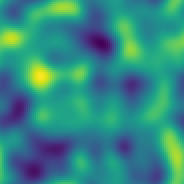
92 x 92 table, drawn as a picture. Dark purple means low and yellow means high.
Average level on the scale: 50%. Lone odd cells: none. Mirror symmetry: none.
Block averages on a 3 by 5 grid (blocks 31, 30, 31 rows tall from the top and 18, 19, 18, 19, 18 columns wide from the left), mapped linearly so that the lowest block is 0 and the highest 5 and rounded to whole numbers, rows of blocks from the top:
4 4 0 4 4
1 5 3 2 3
1 0 2 1 4
